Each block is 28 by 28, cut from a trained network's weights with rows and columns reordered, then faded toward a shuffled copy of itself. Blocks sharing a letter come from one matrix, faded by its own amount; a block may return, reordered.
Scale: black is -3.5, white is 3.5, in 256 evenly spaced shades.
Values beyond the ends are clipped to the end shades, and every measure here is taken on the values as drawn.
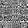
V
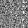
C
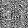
C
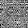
V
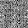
C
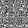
V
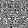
V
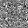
C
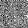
C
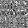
V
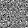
V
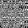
V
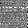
V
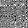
V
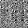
C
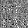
C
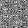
C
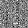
C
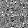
V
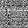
V
